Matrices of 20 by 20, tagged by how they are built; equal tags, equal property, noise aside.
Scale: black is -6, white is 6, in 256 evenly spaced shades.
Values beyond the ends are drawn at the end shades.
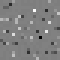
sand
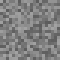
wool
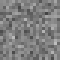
wool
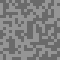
wool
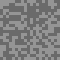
wool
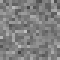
wool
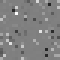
sand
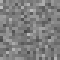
wool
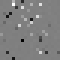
sand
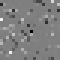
sand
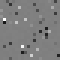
sand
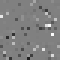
sand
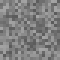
wool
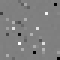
sand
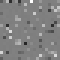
sand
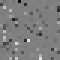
sand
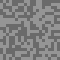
wool
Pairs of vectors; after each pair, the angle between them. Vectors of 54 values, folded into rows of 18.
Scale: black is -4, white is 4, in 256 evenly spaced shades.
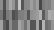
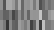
nearly parallel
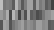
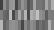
nearly opposite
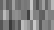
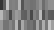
orthogonal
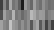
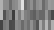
nearly opposite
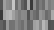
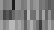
partly opposed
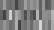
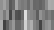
partly opposed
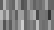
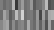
orthogonal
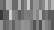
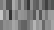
nearly opposite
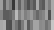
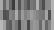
nearly parallel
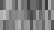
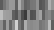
partly aligned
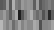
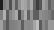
partly aligned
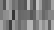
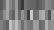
orthogonal
